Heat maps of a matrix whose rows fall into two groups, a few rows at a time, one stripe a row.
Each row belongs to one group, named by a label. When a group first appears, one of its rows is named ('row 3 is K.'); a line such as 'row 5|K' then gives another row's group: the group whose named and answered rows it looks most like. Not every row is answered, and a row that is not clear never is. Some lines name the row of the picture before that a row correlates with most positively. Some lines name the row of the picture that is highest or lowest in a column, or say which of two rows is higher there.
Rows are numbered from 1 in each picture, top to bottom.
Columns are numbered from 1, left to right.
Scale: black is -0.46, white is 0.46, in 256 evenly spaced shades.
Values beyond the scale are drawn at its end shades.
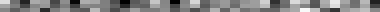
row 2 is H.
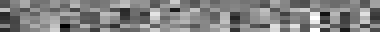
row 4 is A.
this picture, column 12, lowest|7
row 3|H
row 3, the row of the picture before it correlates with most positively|1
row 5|A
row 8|A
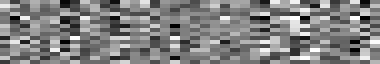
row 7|H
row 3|H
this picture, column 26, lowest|5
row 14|A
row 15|H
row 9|H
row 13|A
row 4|A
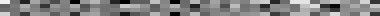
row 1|H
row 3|H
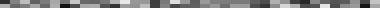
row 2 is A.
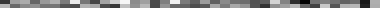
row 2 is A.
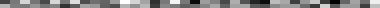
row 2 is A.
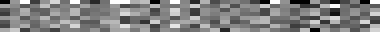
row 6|A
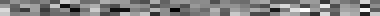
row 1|A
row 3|H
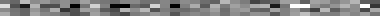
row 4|H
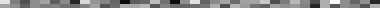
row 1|H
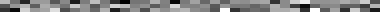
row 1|H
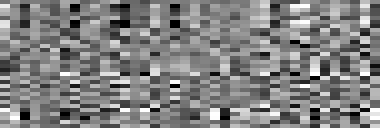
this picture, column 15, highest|28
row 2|H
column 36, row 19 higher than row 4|No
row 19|A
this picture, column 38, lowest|17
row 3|H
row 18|A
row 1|A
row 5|A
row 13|A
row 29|A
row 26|H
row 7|H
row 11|A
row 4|H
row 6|H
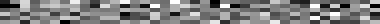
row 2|A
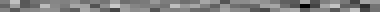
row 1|A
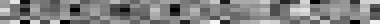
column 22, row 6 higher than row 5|Yes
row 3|H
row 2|H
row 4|H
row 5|A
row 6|A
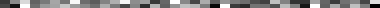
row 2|A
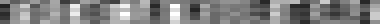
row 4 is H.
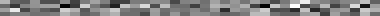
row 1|H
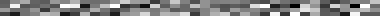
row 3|H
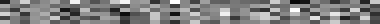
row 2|H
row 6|H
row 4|H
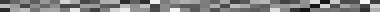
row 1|A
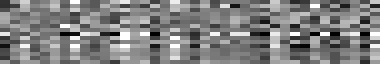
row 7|A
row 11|A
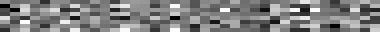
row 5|H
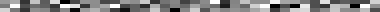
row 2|A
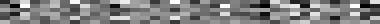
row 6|H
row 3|H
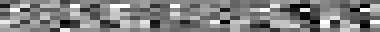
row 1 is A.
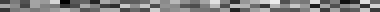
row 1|A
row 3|A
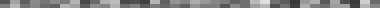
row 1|A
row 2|A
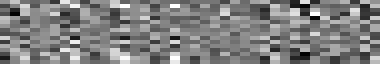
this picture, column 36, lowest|1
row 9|A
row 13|A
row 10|H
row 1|A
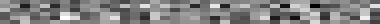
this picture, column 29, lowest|2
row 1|H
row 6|A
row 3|H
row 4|A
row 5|A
